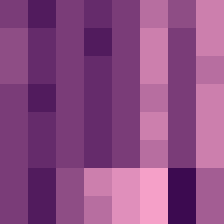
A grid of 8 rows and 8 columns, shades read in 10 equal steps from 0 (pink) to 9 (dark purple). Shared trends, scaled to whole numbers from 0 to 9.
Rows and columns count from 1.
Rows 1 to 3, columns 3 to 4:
6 7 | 6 8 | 6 7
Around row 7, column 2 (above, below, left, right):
7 8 6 5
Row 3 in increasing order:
2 3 5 6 6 6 7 7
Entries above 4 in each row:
6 6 6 6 6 6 4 4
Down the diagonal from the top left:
6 7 6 7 6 3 9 4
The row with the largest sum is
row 4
